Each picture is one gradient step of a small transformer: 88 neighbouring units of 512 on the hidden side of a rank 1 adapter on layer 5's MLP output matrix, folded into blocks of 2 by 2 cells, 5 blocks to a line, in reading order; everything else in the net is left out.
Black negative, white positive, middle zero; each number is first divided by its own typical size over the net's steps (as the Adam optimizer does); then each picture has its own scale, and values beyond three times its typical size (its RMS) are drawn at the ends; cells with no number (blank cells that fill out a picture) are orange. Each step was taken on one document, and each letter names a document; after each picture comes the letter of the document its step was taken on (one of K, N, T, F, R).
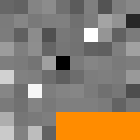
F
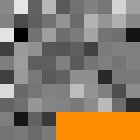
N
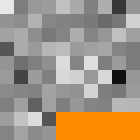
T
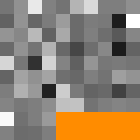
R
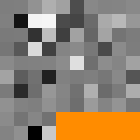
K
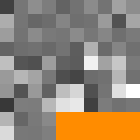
R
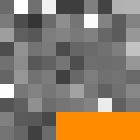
N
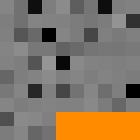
F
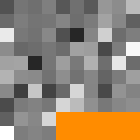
R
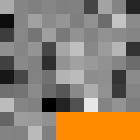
R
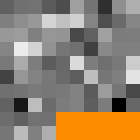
K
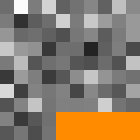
N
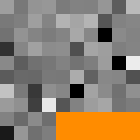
N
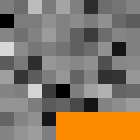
R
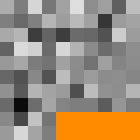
K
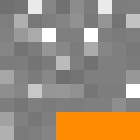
F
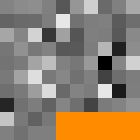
R
